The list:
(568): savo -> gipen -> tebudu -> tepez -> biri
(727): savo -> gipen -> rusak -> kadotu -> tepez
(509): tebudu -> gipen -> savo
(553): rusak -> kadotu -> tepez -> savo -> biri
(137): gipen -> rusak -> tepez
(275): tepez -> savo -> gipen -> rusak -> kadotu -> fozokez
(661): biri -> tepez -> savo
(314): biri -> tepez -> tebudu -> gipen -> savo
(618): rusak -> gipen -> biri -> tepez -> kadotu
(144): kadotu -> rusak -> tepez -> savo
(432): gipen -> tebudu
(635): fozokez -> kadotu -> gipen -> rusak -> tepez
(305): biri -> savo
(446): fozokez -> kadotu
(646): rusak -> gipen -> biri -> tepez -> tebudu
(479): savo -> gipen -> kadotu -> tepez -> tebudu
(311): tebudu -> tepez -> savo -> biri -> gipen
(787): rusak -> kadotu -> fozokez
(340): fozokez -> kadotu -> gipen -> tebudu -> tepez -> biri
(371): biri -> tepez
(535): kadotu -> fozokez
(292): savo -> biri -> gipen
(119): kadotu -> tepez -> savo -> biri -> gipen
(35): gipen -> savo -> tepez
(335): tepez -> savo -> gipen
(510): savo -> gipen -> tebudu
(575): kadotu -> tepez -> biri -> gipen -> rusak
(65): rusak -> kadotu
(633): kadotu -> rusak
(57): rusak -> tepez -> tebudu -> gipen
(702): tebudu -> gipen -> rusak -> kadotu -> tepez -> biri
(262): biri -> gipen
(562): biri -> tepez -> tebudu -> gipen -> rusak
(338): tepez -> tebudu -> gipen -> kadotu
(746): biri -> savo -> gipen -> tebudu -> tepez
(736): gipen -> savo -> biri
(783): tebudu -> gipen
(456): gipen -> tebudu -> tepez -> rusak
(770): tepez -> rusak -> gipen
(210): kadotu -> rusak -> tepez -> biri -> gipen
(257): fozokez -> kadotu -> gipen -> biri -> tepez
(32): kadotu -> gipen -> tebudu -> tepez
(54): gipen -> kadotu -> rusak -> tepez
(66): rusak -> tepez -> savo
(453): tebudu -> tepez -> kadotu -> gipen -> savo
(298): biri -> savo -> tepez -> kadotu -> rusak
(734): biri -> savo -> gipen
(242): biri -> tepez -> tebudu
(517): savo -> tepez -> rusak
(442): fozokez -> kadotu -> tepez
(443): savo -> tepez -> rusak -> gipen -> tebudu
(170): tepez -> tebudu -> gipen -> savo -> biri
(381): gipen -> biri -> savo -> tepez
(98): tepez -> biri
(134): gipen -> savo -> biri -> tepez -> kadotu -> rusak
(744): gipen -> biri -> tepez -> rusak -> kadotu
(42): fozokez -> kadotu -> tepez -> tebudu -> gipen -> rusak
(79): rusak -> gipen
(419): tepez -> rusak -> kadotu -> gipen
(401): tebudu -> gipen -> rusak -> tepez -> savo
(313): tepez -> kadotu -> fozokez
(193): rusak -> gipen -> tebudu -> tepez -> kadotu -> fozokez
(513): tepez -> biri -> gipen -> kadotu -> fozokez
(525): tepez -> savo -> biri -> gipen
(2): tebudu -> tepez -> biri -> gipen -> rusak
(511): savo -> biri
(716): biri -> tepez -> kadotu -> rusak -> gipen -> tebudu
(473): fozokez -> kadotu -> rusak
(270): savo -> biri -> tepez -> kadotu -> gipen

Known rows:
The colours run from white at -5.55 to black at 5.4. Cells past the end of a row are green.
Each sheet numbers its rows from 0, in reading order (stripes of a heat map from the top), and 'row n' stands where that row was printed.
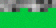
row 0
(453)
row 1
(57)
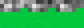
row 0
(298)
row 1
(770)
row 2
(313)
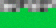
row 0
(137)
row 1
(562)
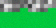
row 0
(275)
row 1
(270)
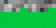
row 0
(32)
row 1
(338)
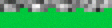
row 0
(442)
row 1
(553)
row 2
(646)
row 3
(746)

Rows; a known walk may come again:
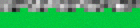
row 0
(170)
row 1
(746)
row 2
(562)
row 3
(79)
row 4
(419)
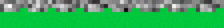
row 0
(144)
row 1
(479)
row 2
(193)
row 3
(635)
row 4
(509)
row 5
(242)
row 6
(513)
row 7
(442)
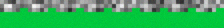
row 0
(553)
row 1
(618)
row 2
(314)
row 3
(443)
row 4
(270)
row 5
(57)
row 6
(66)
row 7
(736)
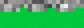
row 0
(32)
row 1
(340)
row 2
(119)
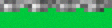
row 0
(716)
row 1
(275)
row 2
(371)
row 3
(517)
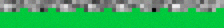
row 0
(646)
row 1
(453)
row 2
(65)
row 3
(313)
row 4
(633)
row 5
(401)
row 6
(575)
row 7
(262)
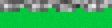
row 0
(98)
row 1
(661)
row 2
(446)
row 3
(298)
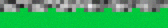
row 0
(473)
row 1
(535)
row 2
(381)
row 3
(770)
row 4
(137)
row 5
(338)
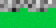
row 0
(568)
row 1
(292)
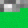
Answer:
(210)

